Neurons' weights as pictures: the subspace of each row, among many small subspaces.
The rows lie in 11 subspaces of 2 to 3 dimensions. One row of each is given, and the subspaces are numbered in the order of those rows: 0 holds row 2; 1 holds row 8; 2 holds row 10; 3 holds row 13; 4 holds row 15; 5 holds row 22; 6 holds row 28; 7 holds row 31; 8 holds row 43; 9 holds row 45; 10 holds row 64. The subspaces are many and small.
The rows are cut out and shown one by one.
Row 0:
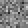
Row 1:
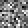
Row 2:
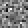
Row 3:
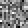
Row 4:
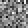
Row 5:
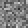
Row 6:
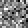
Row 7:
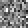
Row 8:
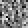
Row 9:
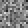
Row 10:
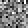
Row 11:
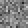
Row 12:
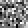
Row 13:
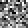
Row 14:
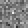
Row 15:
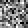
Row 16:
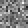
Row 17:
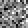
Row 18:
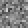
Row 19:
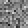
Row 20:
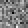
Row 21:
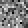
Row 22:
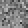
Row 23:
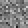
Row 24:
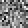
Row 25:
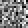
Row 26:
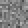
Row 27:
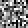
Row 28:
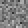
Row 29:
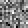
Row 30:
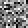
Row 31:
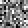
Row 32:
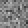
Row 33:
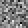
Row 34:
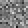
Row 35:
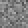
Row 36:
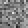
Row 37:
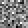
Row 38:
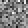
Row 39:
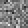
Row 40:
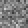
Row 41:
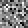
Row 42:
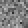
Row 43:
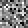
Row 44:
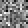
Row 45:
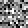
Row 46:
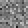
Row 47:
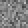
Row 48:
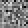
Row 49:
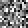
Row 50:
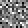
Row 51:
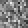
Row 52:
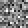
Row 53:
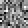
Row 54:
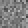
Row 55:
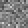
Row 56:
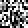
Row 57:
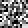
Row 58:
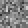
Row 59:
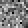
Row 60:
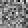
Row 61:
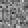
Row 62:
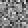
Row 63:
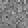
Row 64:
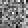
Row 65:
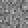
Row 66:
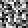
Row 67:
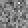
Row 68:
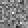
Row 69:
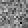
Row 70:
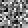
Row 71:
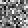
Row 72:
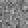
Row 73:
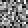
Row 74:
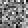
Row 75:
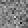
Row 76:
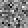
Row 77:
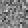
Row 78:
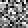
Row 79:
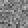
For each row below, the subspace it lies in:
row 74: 10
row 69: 7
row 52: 9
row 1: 3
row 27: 1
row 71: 7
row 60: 10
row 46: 8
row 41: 8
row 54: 9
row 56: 5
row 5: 1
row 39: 10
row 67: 1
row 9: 8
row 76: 3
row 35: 3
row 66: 1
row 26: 6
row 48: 1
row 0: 0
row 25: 10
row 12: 5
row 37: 6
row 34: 8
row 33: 6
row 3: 6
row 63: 2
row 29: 4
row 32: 1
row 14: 4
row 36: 10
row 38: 2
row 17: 9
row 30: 1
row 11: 0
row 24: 5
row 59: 5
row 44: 8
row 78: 3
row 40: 9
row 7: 9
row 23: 8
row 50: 0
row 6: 9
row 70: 7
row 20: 4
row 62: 3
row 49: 9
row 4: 2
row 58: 0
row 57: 7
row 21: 5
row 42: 5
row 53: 7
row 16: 0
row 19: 10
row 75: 7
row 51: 1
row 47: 3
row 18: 0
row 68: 6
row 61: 6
